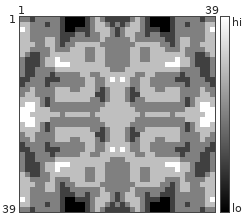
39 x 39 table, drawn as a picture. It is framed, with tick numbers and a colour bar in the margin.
There are no regular stripes. The texture is blotchy. No seam splits the table. Its left and right halves mirror each other, and so do its top and bottom. There is no overall slope.
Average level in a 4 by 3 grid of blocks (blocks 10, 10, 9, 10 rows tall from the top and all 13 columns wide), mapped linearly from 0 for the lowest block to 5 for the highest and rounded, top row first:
010 | 353 | 252 | 010
